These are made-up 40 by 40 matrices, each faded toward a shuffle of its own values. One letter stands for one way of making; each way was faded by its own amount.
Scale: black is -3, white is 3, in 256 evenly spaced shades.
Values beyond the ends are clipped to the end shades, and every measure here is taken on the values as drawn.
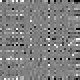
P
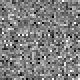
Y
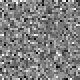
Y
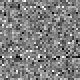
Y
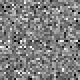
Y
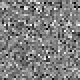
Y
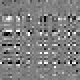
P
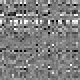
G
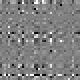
P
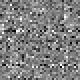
Y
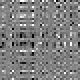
P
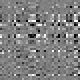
P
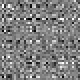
G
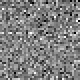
Y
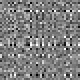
G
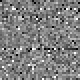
Y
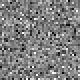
Y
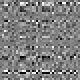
G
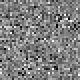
Y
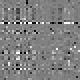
P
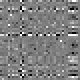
P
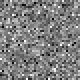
Y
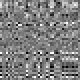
G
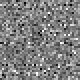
Y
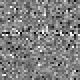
Y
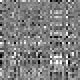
G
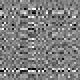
G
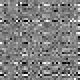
G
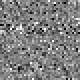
Y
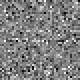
Y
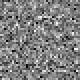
Y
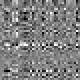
G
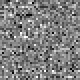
Y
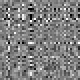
G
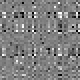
P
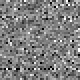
Y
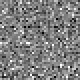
Y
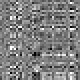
G
